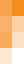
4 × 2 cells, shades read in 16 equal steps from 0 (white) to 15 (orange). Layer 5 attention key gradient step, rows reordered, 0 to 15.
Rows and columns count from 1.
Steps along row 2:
down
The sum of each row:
27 16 15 3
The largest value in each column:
12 15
